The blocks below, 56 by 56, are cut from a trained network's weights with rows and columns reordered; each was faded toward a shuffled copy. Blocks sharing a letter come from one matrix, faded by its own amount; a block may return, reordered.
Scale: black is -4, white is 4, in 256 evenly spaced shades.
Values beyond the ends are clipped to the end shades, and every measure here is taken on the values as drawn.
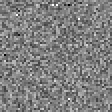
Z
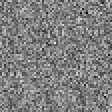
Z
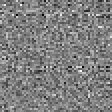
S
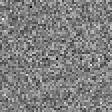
Z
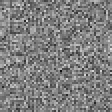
Z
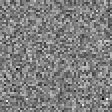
Z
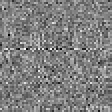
S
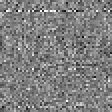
S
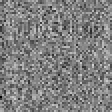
Z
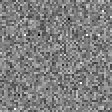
Z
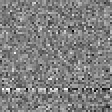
S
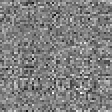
S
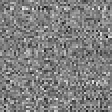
S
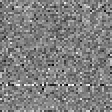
S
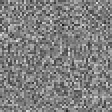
Z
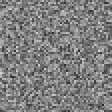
Z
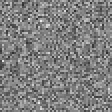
Z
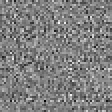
S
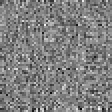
S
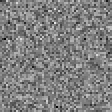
Z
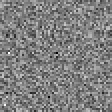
Z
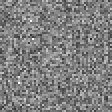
Z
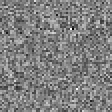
Z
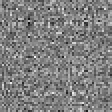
S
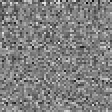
S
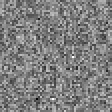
Z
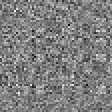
S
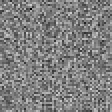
Z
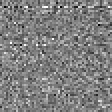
S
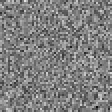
Z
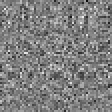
S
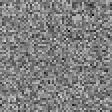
Z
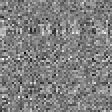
S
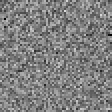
Z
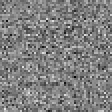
S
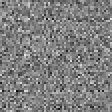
S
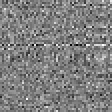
S
